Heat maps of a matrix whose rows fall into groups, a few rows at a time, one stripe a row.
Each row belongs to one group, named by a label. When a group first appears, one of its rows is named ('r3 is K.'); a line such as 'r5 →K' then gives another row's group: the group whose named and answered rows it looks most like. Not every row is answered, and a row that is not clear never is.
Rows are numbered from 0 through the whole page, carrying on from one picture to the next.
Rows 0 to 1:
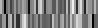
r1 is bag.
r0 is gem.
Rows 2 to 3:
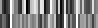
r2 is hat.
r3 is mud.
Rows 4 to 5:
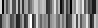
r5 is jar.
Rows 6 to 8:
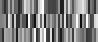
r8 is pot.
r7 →jar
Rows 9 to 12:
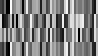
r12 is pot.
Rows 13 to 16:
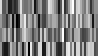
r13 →gem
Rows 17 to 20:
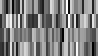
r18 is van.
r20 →pot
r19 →pot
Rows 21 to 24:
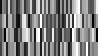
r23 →van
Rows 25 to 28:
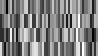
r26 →jar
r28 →hat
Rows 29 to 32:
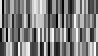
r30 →hat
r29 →hat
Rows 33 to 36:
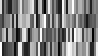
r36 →gem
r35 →bag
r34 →pot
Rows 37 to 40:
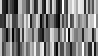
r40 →hat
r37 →gem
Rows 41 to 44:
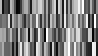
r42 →jar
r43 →gem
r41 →hat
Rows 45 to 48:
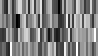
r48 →mud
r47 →van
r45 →gem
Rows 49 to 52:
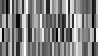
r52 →bag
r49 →pot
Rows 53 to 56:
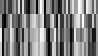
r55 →hat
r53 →gem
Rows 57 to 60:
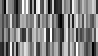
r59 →pot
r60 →pot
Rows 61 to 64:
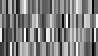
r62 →mud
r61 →bag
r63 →gem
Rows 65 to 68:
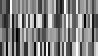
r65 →mud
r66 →gem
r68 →jar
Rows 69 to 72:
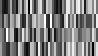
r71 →van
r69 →gem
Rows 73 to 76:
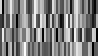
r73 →hat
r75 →van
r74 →pot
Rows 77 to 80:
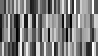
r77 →van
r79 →jar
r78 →jar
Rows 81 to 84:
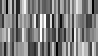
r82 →pot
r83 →bag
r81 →bag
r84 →van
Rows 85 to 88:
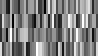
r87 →bag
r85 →mud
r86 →van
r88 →hat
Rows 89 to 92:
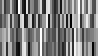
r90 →jar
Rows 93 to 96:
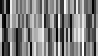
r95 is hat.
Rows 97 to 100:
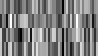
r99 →hat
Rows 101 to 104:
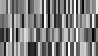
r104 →van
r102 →van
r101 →bag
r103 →pot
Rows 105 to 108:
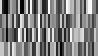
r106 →jar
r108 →jar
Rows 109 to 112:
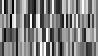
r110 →jar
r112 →pot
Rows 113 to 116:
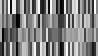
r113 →jar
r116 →pot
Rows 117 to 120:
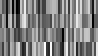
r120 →pot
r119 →mud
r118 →bag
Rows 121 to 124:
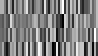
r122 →mud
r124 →gem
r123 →jar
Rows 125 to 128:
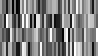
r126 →van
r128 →bag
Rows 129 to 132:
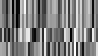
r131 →van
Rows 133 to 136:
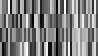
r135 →jar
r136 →van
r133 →jar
